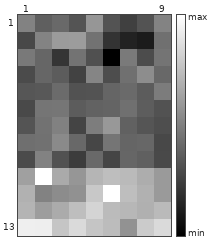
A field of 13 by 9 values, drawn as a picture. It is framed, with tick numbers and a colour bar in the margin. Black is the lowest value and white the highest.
Average level on the scale: 50%. Stripes: none. Calmest part: middle right. Seam: horizontal, 70% of the way down, the bottom part higher.
